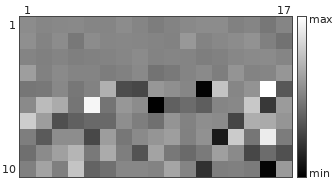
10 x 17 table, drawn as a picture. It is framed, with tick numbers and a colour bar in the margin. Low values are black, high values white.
Histogram: heavy tails on both sides. Seam: horizontal, 40% of the way down, the top part calmer. Slope: none. Average level on the scale: 50%.
